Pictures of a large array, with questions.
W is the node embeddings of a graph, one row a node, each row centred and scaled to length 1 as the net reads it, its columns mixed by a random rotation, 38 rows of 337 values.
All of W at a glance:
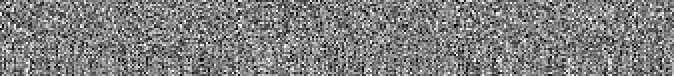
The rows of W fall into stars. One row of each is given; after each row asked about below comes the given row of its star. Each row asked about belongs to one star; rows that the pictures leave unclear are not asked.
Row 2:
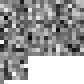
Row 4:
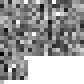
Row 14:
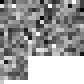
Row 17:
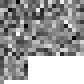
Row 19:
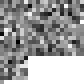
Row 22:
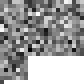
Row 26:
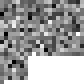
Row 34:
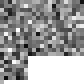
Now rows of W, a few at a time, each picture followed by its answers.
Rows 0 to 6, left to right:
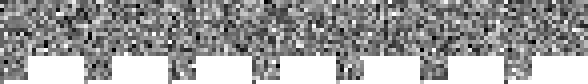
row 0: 14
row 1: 26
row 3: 17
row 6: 17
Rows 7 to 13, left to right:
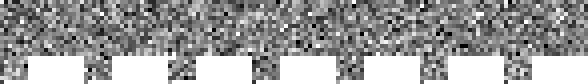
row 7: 17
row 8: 4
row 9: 34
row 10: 14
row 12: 14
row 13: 17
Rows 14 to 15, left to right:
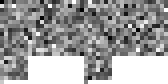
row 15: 4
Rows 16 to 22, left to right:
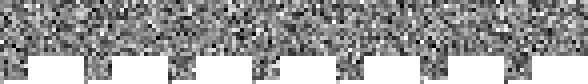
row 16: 2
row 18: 14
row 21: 2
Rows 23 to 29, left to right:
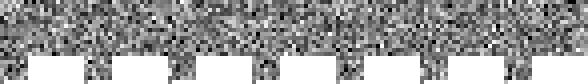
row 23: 22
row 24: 34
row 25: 22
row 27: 19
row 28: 22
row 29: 4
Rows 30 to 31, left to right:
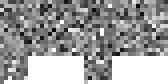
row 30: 4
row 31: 34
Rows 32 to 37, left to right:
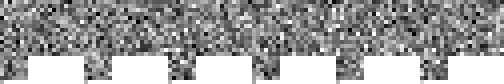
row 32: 19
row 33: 34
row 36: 14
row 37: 34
